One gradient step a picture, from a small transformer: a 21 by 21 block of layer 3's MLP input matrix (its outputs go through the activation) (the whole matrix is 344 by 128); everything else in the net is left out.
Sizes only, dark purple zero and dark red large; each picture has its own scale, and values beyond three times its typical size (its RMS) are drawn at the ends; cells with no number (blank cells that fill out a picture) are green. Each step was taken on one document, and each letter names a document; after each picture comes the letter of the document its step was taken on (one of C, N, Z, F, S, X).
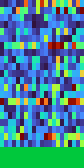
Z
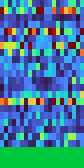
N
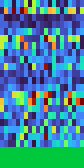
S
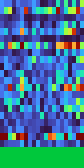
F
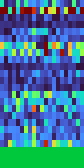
S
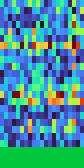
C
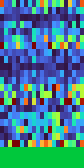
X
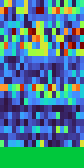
C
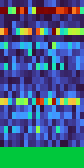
N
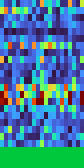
X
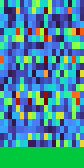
Z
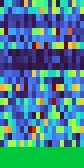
X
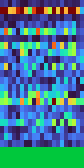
N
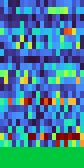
F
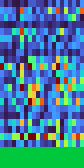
F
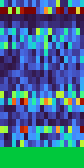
S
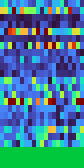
S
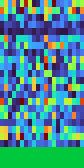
Z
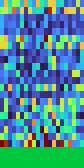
Z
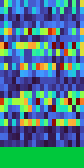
N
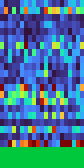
S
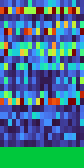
N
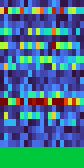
N
